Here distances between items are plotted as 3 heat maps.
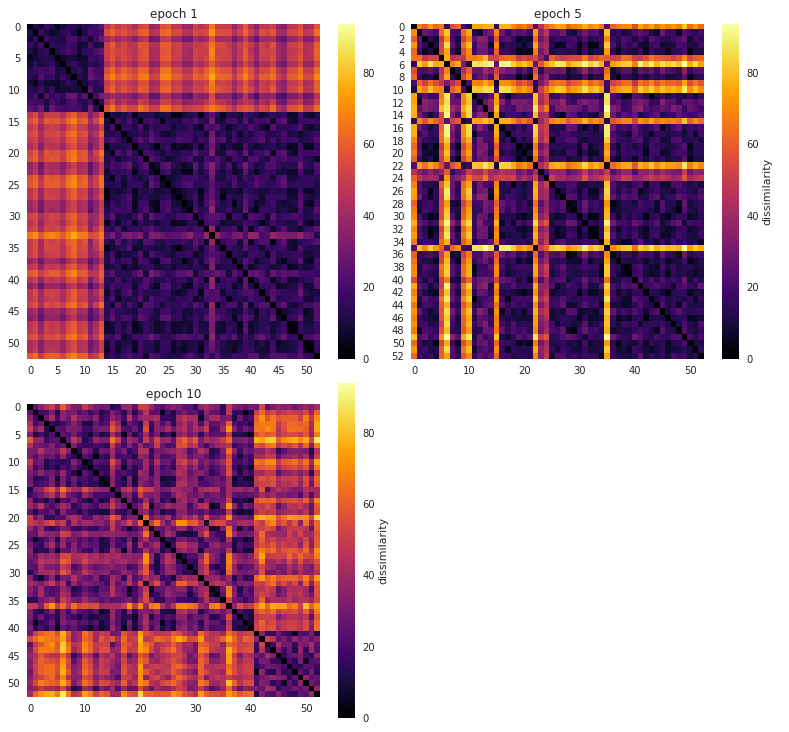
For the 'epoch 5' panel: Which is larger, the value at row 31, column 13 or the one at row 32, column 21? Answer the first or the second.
the first
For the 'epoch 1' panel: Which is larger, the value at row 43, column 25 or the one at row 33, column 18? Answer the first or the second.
the second
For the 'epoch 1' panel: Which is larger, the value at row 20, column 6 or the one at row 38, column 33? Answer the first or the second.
the first
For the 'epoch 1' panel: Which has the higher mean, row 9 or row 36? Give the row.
9
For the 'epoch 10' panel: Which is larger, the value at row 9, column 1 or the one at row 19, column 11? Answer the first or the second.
the first
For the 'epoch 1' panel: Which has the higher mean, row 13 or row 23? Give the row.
13
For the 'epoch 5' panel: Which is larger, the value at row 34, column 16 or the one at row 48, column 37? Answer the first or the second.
the first
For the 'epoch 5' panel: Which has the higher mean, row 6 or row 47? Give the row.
6
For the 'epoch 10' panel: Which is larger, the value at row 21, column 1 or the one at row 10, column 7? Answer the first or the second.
the first
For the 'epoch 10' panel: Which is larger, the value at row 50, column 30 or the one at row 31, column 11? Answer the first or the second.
the first
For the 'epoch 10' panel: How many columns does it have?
53
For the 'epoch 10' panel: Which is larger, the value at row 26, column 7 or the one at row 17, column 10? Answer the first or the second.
the first
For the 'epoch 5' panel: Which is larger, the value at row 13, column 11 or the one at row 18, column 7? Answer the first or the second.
the second
